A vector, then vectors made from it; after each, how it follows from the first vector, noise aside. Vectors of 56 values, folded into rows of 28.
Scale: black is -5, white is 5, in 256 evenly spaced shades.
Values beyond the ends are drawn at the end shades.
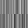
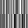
scaled up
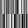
scaled up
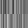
reversed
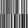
scaled up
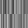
reversed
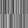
reversed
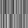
reversed
